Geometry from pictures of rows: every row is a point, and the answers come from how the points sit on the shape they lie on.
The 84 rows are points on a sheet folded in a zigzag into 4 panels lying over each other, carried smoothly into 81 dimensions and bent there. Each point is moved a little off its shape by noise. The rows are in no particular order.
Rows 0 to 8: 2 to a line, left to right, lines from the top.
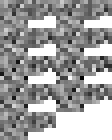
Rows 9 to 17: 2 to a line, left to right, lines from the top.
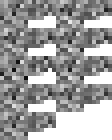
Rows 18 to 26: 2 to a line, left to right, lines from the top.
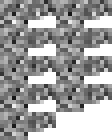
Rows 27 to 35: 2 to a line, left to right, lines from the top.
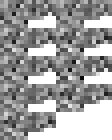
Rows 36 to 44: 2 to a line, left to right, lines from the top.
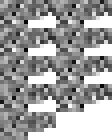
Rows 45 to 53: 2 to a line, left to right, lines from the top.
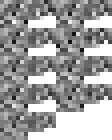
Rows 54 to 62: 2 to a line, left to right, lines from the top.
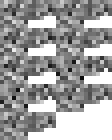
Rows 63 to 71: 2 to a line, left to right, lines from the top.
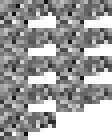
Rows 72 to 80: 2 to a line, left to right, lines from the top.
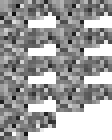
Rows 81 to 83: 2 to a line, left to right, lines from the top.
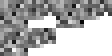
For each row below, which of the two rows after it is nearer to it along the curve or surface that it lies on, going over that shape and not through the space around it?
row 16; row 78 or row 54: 54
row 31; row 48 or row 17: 17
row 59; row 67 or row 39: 39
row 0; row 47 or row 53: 53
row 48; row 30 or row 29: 29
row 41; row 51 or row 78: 51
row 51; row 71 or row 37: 37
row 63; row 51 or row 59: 51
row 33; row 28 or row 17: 17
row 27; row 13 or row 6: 13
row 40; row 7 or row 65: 65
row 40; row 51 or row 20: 20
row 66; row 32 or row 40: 32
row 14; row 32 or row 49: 32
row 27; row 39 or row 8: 8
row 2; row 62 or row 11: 11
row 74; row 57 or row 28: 57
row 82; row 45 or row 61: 61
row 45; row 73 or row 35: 35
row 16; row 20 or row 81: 20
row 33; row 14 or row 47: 47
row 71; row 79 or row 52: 79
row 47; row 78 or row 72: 72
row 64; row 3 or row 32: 32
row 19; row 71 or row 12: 12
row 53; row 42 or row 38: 42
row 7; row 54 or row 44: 44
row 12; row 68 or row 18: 68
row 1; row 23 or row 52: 23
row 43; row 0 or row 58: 58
